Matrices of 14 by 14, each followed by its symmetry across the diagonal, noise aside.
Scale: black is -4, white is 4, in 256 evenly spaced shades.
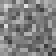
symmetric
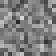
antisymmetric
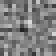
antisymmetric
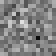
symmetric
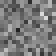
neither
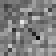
symmetric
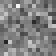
neither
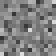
symmetric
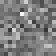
neither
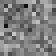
symmetric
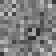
symmetric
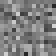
antisymmetric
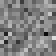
neither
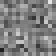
antisymmetric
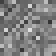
symmetric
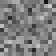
neither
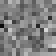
neither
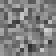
antisymmetric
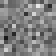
antisymmetric
